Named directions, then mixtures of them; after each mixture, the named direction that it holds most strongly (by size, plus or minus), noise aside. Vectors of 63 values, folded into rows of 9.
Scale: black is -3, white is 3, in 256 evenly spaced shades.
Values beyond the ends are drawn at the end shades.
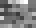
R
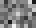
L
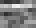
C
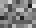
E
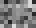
L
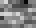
R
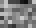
R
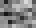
C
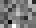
L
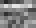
C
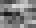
C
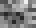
R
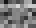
C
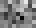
E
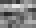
C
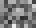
L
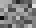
E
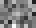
L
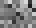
E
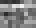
C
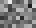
E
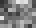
R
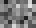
L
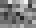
R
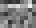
C
